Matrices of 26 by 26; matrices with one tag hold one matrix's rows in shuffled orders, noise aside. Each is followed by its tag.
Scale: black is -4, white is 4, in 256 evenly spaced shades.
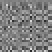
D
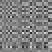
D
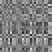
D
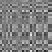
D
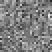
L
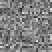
L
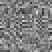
L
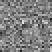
L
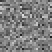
L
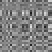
D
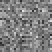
L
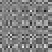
D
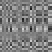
D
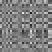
D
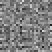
L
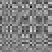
D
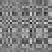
D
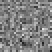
L
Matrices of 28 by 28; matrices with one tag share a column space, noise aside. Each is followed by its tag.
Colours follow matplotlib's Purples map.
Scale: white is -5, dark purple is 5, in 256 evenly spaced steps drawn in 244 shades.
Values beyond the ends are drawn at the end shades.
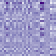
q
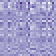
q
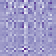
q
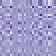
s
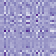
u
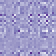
u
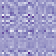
u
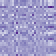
s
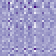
q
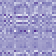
u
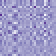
s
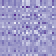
s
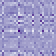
u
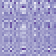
q
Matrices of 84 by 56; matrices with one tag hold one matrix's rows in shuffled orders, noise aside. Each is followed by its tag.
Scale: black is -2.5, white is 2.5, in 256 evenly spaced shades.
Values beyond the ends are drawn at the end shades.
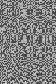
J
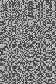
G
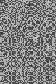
G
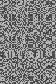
G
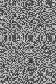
G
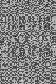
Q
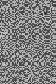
Q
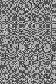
Q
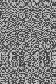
Q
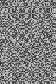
Q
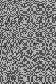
J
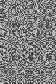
G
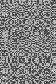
Q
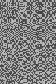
J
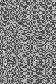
J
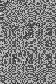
G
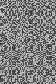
G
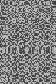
Q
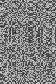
G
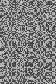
G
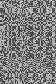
G
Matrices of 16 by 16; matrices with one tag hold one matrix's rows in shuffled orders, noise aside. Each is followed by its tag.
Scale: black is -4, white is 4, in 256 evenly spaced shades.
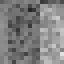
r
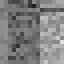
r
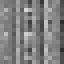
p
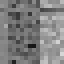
r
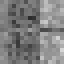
r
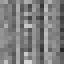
p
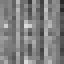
p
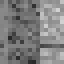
r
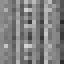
p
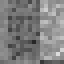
r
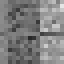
r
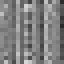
p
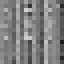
p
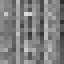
p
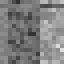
r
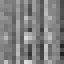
p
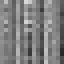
p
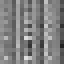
p
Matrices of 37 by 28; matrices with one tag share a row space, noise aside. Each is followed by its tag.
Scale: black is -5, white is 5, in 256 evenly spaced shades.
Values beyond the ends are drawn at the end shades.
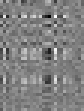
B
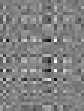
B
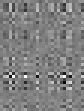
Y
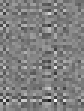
B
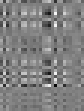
B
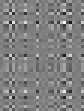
Y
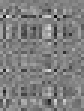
B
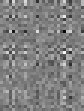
Y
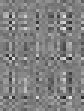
Y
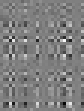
Y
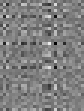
B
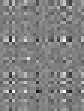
Y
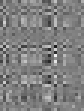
B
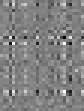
Y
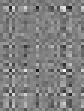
Y
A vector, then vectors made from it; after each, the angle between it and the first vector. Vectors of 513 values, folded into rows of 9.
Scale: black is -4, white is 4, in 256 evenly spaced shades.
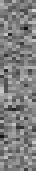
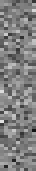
partly aligned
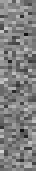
orthogonal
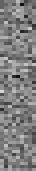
orthogonal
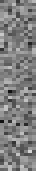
orthogonal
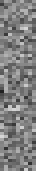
nearly opposite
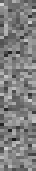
partly aligned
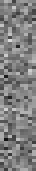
partly opposed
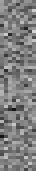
nearly parallel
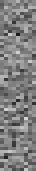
partly opposed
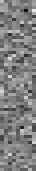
partly aligned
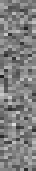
nearly parallel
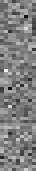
partly opposed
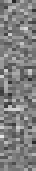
nearly opposite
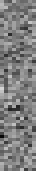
nearly parallel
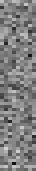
orthogonal
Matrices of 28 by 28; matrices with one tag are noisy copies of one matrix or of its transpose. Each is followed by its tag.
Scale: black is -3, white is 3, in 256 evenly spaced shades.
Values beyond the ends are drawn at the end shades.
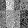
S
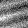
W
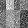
S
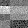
S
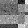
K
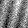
W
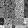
K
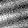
W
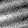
W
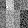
S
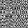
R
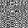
R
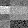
S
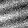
W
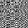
R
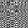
R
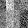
S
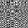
R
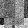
K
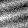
W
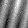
W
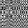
R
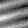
W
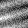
W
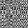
R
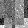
K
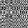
R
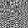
R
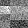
S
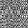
R
